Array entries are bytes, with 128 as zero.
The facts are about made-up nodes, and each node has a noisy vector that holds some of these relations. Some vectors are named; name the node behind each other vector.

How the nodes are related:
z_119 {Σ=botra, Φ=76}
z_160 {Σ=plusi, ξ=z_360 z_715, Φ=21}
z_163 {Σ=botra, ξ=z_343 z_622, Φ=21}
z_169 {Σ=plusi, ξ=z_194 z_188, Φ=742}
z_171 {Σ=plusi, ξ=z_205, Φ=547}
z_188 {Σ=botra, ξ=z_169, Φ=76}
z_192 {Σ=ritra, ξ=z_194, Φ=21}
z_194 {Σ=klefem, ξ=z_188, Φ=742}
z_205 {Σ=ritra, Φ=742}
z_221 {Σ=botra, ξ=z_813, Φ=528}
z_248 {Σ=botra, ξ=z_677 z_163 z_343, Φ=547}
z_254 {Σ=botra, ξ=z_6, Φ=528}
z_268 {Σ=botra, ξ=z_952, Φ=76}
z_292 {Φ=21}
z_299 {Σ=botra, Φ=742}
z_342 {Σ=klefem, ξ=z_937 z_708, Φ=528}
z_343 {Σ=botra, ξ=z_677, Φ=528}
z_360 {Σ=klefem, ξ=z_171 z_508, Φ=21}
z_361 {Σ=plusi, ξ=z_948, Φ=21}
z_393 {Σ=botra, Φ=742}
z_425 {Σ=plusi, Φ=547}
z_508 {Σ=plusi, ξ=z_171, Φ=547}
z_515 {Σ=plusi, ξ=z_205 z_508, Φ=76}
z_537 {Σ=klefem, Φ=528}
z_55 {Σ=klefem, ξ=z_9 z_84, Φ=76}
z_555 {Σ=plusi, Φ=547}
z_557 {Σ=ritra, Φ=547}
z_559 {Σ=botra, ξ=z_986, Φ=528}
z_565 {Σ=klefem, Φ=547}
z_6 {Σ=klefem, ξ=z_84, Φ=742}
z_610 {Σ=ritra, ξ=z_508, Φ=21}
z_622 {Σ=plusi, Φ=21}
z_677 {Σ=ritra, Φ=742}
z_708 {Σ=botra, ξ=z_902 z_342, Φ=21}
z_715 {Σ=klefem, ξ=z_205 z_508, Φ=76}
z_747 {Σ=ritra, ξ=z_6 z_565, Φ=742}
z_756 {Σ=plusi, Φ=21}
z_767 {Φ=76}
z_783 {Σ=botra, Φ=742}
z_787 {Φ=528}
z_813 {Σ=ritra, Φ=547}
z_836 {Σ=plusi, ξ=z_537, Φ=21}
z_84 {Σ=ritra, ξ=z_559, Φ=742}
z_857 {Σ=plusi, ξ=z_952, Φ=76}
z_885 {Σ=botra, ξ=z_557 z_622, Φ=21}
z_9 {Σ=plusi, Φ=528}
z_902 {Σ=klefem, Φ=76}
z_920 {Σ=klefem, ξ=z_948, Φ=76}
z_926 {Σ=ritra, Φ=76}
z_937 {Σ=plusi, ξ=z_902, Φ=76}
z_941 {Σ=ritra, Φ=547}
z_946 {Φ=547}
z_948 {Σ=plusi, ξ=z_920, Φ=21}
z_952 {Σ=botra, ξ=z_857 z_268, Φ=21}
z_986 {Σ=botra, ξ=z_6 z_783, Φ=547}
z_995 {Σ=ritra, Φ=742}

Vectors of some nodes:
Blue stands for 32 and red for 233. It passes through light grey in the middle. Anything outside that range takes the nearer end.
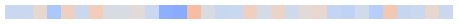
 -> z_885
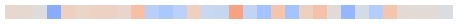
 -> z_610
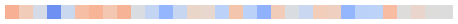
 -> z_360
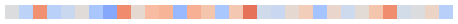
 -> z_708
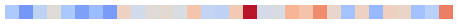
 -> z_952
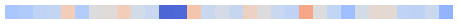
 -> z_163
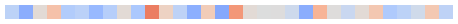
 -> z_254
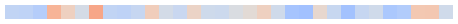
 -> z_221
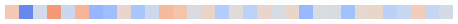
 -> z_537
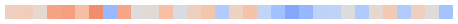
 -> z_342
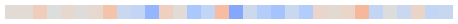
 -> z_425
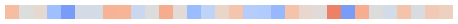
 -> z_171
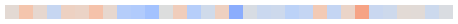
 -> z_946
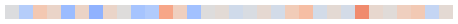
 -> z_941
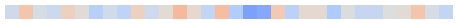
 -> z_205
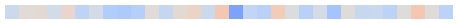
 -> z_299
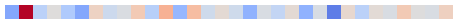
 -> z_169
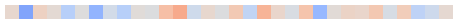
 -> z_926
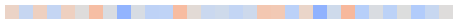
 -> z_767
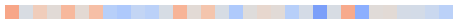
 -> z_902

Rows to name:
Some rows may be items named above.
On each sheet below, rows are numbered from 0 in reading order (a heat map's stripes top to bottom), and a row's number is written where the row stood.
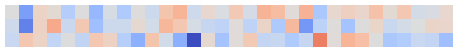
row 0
z_926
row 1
z_9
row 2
z_986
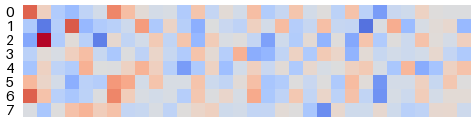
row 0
z_715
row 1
z_343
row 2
z_169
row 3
z_677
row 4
z_361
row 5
z_515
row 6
z_715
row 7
z_787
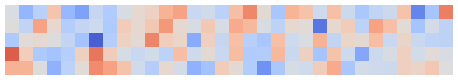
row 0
z_857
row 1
z_937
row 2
z_747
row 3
z_715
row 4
z_508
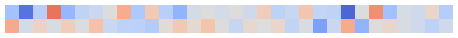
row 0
z_343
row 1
z_902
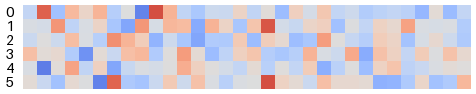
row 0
z_84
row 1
z_708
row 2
z_248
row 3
z_171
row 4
z_9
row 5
z_268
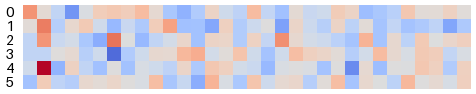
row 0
z_360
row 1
z_6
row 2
z_188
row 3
z_995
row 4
z_194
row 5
z_192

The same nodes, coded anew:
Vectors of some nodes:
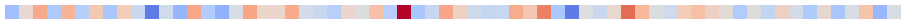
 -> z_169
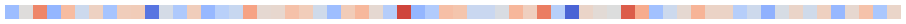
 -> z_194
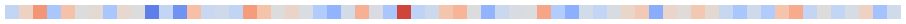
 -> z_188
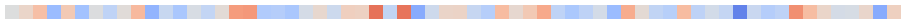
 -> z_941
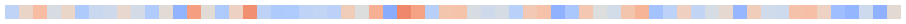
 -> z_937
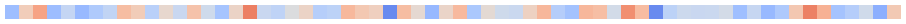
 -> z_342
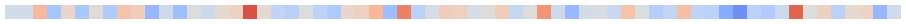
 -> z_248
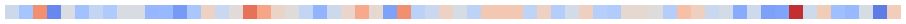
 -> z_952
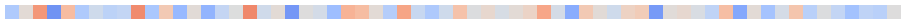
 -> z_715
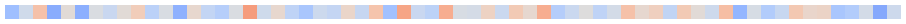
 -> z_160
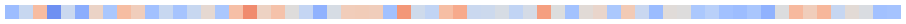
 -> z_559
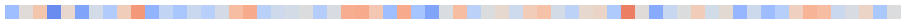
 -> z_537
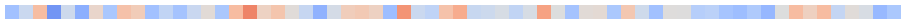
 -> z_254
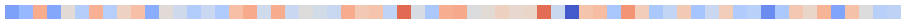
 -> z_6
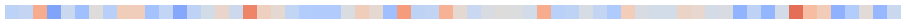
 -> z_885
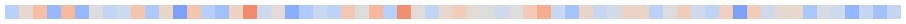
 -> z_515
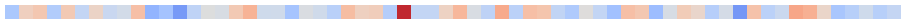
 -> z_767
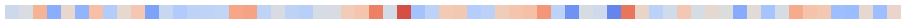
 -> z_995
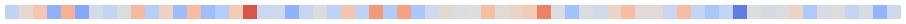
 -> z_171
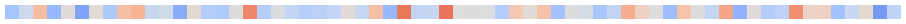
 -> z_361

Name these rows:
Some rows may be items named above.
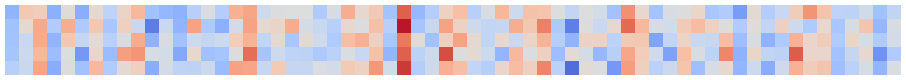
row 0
z_787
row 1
z_169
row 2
z_55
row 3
z_948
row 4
z_747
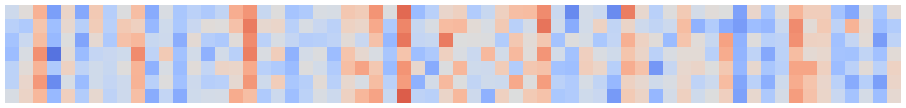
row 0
z_205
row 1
z_986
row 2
z_361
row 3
z_360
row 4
z_902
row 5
z_610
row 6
z_926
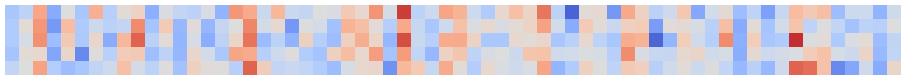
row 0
z_84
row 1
z_715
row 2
z_920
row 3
z_9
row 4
z_708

